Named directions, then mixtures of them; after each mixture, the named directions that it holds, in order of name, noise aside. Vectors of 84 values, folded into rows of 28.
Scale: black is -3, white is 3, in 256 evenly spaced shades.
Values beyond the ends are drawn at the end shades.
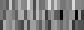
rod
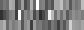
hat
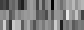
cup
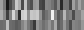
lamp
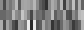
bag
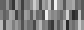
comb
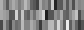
comb, hat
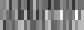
rod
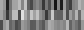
comb, lamp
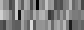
hat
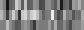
lamp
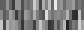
comb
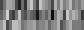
cup, lamp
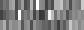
hat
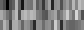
cup, lamp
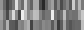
bag, lamp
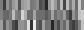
bag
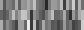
bag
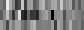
lamp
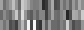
bag, comb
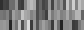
bag, cup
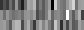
comb, cup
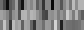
cup, lamp
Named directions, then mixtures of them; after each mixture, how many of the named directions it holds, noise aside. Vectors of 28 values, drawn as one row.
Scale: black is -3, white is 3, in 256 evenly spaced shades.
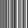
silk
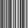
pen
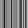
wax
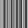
three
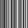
two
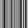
one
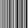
one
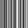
three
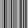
one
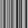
three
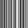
three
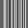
three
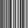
one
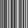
two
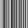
three
